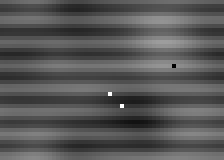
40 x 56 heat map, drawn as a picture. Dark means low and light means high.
Ninth with the lowest average: bottom middle. Lone odd cells: 3, 2 higher and 1 lower than their neighbours. Stripes: horizontal, repeating 7 times.
